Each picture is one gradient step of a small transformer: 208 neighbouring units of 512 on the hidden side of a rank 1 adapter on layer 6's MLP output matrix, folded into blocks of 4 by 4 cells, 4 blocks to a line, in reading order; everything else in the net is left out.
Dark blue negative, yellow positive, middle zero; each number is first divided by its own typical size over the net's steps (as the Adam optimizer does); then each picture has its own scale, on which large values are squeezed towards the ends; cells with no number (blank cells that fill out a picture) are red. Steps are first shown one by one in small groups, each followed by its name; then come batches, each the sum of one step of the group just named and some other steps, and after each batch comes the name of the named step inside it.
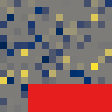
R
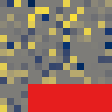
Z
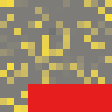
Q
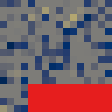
Z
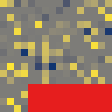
Q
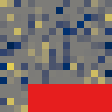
Q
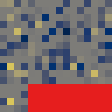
Q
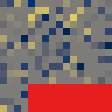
Z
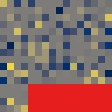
Q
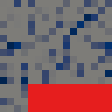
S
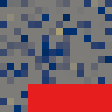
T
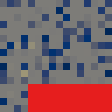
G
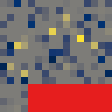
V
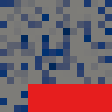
T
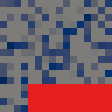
S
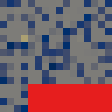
S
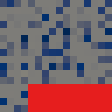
G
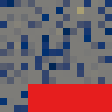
T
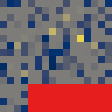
V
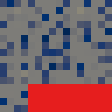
G
